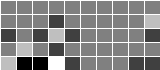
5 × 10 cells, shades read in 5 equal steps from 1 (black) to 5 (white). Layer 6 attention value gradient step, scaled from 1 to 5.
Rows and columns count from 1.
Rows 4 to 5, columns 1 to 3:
3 4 3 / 4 1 1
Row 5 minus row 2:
1 -2 -2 3 -1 0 0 0 -1 -2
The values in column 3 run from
1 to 3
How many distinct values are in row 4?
3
